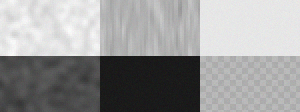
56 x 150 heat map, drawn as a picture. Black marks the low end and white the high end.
It is made of 2 by 3 panels. Panel 1,1: very high, blotchy, faint in contrast. Panel 1,2: high, streaked downward, faint in contrast. Panel 1,3: very high, flat. Panel 2,1: low, blotchy, faint in contrast. Panel 2,2: very low, flat. Panel 2,3: high, checkered, faint in contrast.
